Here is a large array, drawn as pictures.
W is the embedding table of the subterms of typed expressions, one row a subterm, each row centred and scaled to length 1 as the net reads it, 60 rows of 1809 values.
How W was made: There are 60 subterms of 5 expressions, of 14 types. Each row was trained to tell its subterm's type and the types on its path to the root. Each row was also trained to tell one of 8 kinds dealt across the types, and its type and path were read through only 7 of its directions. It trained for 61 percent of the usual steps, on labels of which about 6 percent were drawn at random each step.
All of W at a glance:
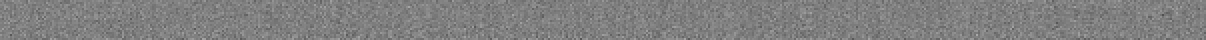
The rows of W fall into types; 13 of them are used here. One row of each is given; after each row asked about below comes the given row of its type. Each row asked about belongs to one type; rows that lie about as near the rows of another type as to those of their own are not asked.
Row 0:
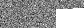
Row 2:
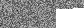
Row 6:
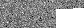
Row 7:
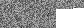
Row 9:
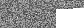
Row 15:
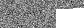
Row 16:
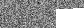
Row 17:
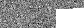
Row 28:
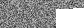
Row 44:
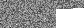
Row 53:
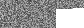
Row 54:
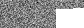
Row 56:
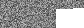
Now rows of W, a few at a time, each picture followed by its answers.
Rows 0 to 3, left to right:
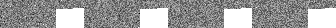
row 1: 17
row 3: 44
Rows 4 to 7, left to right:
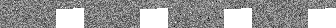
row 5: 28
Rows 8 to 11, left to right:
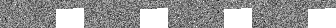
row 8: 17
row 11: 16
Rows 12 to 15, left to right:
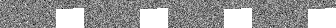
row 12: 44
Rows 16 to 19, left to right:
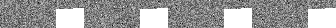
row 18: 2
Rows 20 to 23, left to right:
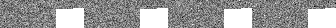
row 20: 6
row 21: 44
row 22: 56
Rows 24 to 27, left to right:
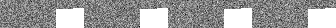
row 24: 53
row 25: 7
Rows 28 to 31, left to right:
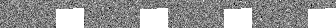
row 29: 2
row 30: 28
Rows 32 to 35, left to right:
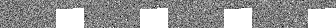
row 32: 2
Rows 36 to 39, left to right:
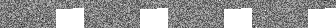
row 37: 28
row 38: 56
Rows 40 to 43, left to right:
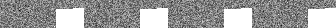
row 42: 2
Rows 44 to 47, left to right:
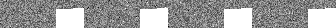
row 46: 7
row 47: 56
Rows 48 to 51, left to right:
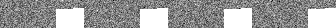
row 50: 28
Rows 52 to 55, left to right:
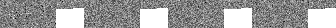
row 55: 7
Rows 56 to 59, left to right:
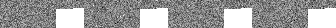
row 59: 44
